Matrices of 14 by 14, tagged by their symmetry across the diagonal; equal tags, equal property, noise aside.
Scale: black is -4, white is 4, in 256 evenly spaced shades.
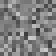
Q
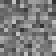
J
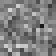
J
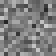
J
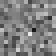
Q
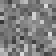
J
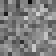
J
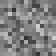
Q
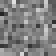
Q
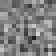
Q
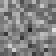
J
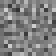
Q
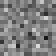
Q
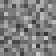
Q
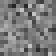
J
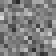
Q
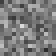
J
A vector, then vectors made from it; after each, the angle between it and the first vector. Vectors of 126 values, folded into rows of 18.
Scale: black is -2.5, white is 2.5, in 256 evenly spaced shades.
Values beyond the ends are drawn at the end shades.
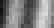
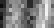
nearly parallel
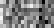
partly opposed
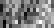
partly aligned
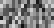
orthogonal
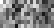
partly opposed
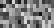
orthogonal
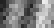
nearly parallel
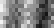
nearly opposite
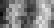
nearly parallel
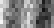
nearly opposite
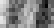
nearly opposite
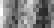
nearly opposite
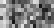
partly opposed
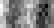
nearly opposite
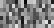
orthogonal
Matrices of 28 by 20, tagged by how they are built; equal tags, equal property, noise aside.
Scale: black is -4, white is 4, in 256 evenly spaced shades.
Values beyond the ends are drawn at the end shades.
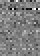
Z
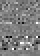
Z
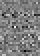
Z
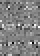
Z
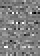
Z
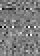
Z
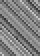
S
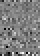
Z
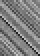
S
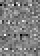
Z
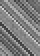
S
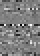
Z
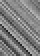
S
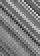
S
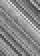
S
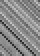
S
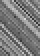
S
